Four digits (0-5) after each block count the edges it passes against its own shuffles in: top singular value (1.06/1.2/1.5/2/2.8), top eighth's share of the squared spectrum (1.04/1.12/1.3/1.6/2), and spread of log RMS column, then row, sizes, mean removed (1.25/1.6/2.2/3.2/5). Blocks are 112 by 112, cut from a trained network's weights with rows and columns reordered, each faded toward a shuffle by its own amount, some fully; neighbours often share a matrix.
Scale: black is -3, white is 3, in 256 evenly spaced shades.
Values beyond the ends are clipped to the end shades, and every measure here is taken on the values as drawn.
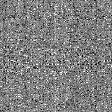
3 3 1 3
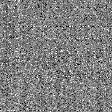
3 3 0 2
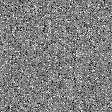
1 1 0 1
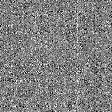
3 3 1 2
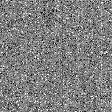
2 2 0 1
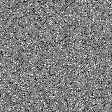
0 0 0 0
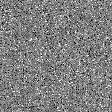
0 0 0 0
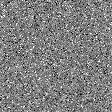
0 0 0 0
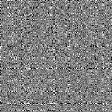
4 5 3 3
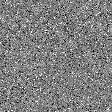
0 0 0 0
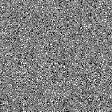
3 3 2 2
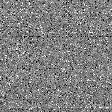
2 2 1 1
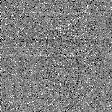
2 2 2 0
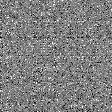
3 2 1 0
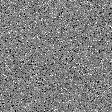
0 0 0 0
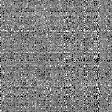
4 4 4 2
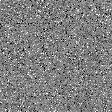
1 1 1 0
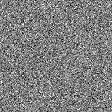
3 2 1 0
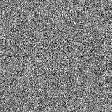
3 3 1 1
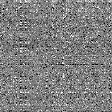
4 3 3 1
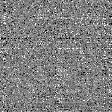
3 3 2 1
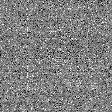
2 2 1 0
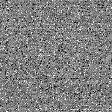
3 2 2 1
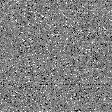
1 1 1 0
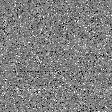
1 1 0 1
